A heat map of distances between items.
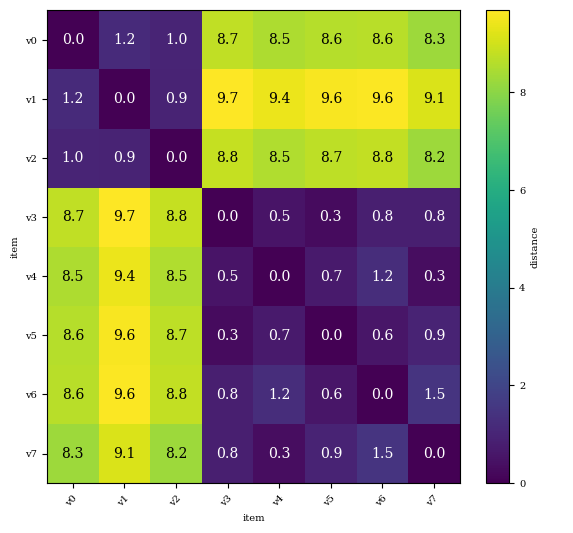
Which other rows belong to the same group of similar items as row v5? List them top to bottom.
v3, v4, v6, v7
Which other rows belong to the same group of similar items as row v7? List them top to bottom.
v3, v4, v5, v6
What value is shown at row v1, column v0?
1.2
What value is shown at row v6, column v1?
9.6
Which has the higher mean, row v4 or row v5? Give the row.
v5
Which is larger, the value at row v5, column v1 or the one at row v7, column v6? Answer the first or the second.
the first
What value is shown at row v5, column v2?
8.7
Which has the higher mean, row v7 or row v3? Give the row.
v3
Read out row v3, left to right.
8.7 9.7 8.8 0.0 0.5 0.3 0.8 0.8
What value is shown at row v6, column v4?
1.2
